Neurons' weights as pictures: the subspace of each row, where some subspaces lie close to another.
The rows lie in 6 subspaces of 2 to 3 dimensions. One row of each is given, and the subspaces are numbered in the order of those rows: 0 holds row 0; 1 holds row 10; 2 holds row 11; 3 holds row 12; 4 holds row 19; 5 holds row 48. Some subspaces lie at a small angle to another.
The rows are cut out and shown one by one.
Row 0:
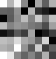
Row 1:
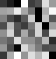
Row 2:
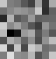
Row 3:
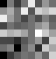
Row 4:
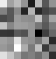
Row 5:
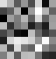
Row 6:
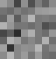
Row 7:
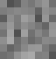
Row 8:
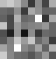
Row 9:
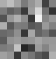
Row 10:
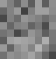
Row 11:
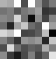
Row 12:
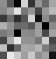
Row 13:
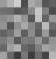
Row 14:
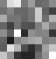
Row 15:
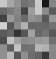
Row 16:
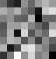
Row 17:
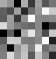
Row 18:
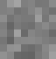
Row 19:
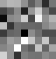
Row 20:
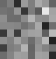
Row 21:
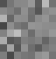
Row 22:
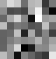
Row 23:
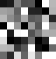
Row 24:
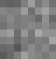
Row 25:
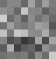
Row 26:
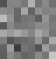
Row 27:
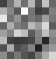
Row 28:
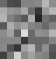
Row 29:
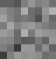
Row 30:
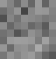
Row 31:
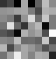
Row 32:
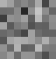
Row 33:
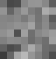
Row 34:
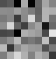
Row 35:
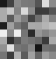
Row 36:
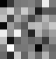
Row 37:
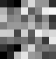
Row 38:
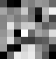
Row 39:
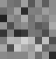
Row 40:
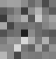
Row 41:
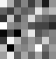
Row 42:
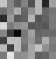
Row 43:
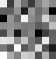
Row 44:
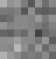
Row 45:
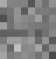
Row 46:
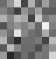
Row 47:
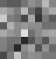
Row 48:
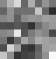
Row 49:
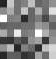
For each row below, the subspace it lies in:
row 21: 3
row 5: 1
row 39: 4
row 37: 0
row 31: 2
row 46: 3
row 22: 1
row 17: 2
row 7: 5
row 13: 3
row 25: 4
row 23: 3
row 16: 4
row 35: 2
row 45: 5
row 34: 2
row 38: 5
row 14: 5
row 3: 0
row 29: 5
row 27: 1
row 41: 2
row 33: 0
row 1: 3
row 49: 0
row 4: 0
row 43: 0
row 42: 3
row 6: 2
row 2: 3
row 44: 0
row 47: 4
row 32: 1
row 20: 2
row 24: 0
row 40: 4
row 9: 1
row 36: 2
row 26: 5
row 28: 4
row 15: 3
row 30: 1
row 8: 5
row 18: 5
